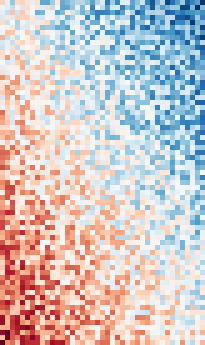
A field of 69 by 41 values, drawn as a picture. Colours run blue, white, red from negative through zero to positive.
The top right is the ninth with the lowest average. No single row or column stands out from its neighbours. Values rise toward the bottom left. The histogram is bell-shaped.
